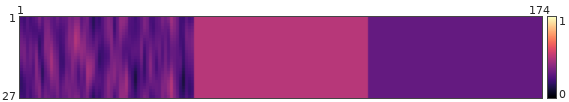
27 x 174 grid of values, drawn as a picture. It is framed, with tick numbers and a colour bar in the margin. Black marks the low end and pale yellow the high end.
It is made of 1 by 3 panels. Panel 1,1: low, streaked downward. Panel 1,2: middling, flat. Panel 1,3: low, flat.
